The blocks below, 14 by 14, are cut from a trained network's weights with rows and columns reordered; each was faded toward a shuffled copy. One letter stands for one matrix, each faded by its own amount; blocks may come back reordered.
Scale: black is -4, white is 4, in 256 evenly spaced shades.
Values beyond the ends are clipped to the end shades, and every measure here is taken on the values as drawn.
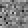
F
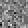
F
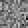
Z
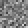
Z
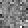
F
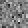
F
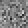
F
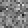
F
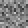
Z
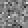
F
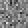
F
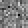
F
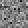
F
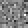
F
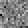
F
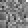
F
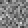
Z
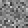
Z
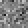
F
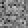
Z
